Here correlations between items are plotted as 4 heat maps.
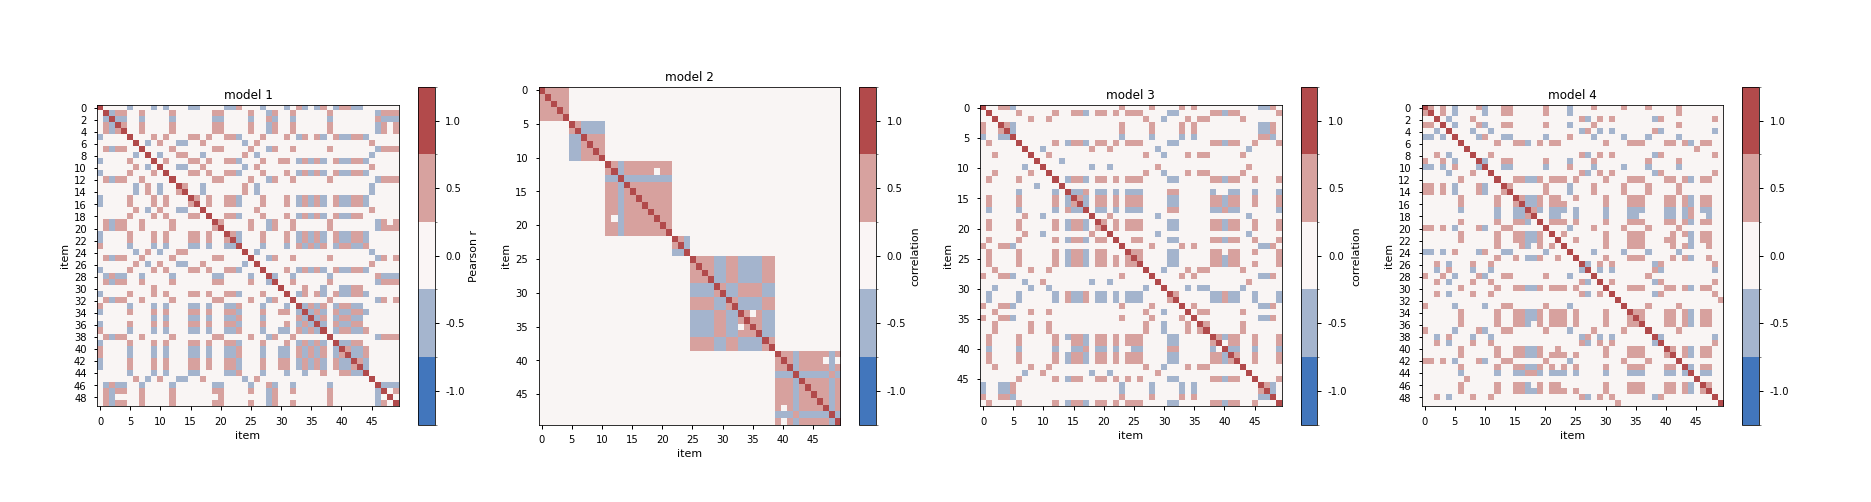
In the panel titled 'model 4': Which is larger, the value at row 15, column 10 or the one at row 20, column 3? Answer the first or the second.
the second
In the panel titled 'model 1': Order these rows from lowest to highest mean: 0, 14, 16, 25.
0, 14, 16, 25
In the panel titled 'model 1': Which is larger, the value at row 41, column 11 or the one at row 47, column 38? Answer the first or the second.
the second
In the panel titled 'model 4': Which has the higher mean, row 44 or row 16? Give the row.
16
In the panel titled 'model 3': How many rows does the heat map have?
50
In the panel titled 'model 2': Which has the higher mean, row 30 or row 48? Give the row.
30
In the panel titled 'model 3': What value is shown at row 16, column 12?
0.5
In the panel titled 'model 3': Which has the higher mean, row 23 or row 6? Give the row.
6
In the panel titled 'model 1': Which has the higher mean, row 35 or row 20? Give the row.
20
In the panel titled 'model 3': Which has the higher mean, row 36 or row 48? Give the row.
36
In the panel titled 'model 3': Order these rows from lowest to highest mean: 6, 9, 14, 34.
14, 9, 34, 6
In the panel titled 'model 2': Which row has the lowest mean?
13
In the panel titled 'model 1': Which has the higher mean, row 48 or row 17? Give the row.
48
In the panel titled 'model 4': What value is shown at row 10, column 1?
-0.5
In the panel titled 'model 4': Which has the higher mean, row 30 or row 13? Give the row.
30
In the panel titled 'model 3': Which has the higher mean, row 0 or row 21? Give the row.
0
